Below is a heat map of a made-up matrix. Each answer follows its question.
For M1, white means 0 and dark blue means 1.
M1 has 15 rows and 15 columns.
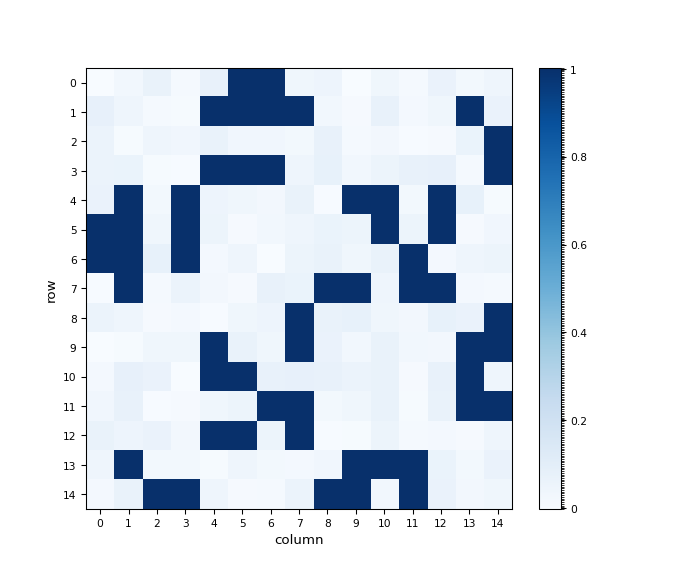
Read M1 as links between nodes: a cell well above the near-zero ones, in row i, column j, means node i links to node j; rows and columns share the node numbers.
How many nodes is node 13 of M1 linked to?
4
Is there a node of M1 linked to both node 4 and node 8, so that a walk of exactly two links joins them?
no
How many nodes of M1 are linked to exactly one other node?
1
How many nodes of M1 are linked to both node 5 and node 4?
4
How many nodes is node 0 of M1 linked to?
2
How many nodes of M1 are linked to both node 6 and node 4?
2
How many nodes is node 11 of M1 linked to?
4
